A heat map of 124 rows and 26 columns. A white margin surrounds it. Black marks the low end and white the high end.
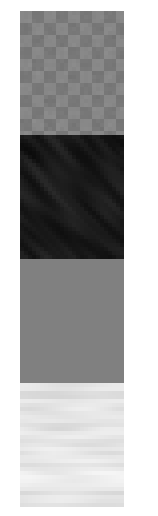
It is made of 4 by 1 panels. Panel 1,1: middling, checkered, faint in contrast. Panel 2,1: very low, slanting down to the right, faint in contrast. Panel 3,1: middling, flat. Panel 4,1: very high, streaked across, faint in contrast.
